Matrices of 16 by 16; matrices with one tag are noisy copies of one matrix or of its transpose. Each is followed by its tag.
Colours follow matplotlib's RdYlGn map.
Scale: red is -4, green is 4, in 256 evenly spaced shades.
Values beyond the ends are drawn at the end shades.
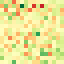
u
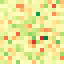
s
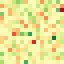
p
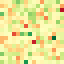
p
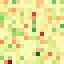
p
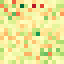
u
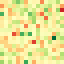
p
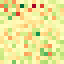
u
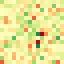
s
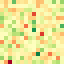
p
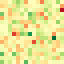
p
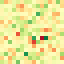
s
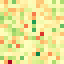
p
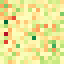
u
